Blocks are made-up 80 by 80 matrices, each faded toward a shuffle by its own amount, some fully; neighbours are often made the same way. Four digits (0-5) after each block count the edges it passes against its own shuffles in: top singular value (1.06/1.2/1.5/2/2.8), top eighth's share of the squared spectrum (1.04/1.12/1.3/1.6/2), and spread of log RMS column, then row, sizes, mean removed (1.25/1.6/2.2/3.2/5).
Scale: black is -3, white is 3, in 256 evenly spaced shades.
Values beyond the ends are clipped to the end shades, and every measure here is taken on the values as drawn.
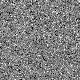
0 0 0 0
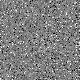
0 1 1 0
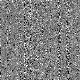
1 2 3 0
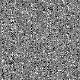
1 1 3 0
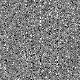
1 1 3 0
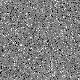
0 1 0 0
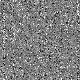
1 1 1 0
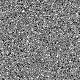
0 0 0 0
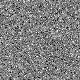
0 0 0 0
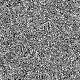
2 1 0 0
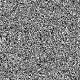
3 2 1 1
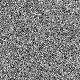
0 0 0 0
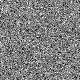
0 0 0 0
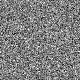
1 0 0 0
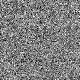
2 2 0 0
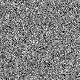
1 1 0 0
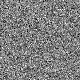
1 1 0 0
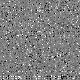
3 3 1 2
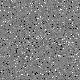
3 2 0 0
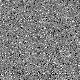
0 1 0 2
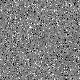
2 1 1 0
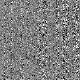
1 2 4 0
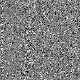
1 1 3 0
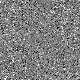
1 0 1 0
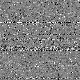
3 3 0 3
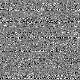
2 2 0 3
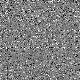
1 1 0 2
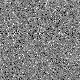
1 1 0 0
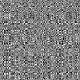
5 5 3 3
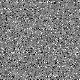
1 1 0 2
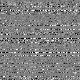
2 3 0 4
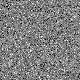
2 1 0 0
